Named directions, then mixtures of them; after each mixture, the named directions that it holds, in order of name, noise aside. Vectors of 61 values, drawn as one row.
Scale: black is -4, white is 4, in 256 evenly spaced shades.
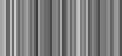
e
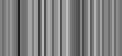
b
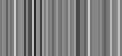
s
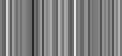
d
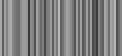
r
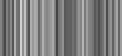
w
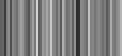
e, s, w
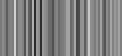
s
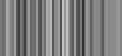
b, d, s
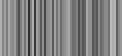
r, s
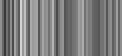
w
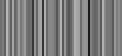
b, d, s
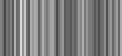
w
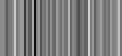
s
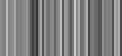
d, e
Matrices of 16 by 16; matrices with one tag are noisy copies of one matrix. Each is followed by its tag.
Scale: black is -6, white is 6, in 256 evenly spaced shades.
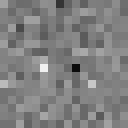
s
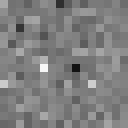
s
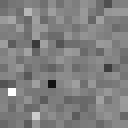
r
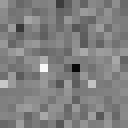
s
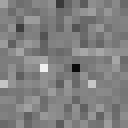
s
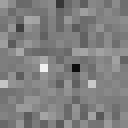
s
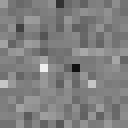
s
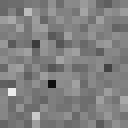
r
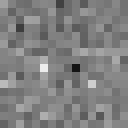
s
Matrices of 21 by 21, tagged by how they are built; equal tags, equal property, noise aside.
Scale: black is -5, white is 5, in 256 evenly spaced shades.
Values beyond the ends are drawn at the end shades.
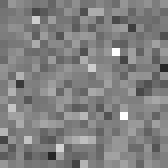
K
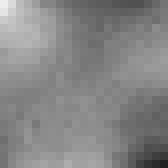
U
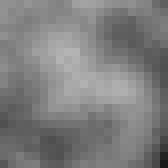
U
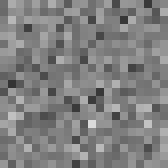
K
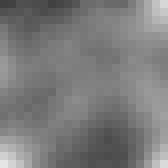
U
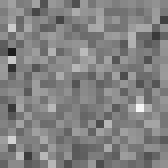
K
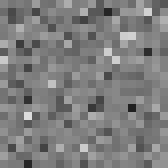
K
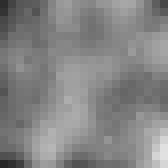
U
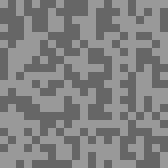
K
